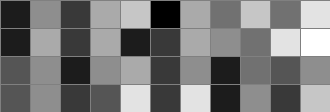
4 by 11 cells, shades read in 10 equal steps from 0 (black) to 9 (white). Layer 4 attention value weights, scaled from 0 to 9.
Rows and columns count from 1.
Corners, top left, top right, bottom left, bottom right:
1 8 3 7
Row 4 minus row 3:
0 0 1 -2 2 0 3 0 1 -1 2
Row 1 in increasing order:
0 1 2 4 4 5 6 6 7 7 8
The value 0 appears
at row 1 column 6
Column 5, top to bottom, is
7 1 6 8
